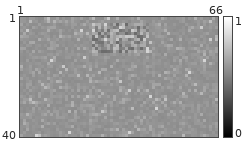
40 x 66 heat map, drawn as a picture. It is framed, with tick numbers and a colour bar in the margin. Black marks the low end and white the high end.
Mirror symmetry: none. Histogram: skewed, a long tail of high values. Odd patch: rougher, in the top middle. Average level on the scale: 60%. Grain: fine. Roughest part: top middle. Stripes: none.
